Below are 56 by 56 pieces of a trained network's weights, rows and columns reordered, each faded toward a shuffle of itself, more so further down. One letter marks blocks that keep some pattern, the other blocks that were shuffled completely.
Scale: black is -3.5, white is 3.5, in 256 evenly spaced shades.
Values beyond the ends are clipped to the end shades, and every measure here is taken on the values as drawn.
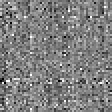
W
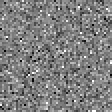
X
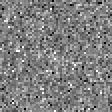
X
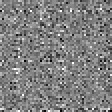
W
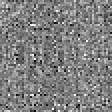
W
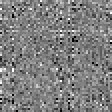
W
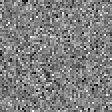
X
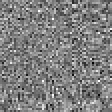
W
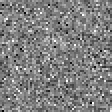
X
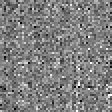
W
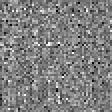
W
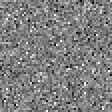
X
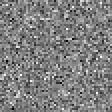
X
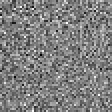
W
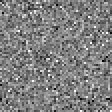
X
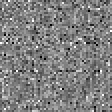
W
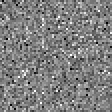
X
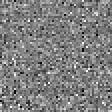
W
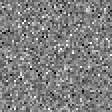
X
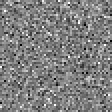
X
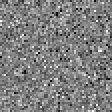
X
